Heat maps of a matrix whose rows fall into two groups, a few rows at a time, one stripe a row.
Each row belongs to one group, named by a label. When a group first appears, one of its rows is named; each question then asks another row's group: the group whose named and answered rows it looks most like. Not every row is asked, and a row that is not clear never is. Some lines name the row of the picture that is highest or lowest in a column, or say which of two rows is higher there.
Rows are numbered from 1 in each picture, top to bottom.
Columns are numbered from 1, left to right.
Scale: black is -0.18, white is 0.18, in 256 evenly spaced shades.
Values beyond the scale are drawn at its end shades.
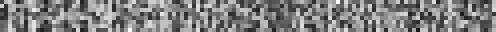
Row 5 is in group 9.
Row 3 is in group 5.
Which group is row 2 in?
5
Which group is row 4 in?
9
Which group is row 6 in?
5
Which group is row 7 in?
5
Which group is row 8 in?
5
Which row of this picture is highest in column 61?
3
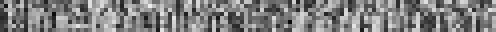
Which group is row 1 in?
5
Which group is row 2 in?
5
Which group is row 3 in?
5
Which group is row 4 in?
9
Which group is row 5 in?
9
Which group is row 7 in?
9
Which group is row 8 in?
9
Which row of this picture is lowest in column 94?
3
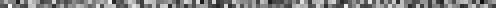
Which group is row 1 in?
5
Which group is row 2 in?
9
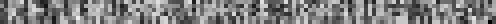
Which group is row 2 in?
5
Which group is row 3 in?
5
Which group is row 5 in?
9
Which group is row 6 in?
9
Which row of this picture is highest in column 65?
4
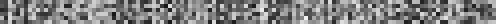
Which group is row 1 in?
9
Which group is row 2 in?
5
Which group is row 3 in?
9
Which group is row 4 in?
5
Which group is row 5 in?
5
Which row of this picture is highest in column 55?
5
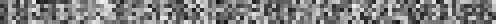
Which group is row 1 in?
5
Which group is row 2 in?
9
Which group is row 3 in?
5
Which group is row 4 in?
9
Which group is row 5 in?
9
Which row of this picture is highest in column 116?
1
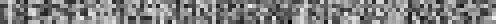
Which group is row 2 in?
9
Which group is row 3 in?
5
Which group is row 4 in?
5
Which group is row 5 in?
9
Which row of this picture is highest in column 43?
4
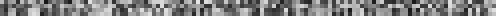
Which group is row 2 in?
9
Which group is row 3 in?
5
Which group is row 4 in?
5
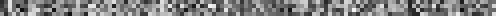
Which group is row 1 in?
9
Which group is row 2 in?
5
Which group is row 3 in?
9
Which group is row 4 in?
5
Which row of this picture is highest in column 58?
2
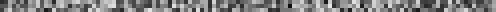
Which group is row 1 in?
9
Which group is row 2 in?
9
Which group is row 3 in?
5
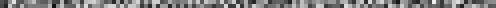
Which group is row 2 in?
9
